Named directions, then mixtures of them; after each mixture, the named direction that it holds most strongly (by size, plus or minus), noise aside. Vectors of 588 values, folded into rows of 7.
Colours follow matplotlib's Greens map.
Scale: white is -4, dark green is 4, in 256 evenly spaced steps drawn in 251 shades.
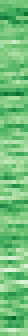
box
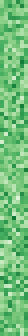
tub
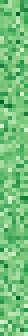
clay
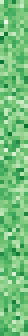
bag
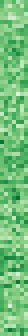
tub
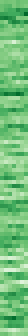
box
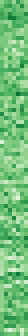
tub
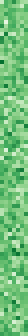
bag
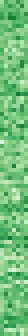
tub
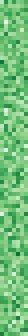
bag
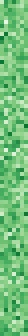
bag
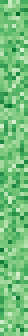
clay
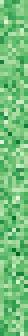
bag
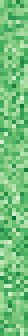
tub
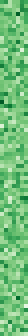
clay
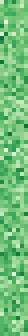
bag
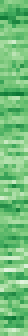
box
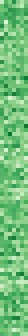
bag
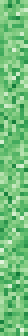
tub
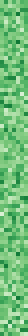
clay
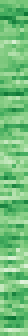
box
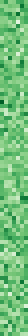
clay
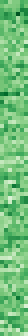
clay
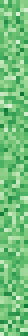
clay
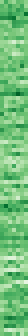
box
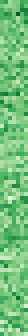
clay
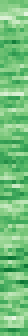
box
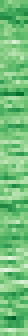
box
